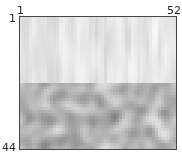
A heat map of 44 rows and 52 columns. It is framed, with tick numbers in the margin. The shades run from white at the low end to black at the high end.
The table splits into 2 rows of 1 panel. Panel 1,1: very low, streaked downward, faint in contrast. Panel 2,1: low, blotchy.
